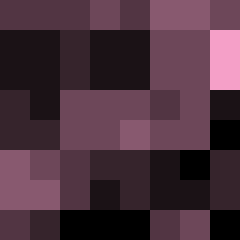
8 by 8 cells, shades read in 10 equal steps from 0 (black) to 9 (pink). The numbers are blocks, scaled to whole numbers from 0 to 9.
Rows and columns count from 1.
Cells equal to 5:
6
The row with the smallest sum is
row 8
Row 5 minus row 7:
-3 -3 1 3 3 3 3 -2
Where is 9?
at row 2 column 8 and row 3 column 8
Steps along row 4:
down up same same down up down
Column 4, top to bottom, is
4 1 1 4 4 2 1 0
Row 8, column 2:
2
